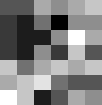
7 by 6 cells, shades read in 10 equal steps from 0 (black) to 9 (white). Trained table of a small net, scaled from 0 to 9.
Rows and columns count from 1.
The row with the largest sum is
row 5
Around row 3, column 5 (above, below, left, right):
5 7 5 6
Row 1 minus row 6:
-3 -4 -2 1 3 4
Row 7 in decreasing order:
9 7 6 5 3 1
